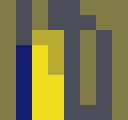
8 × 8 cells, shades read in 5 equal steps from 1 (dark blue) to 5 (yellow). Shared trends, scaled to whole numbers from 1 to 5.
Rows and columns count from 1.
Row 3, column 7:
2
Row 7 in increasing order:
1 2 2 3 3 3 5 5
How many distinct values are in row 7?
4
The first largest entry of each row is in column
1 1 3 3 3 3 3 3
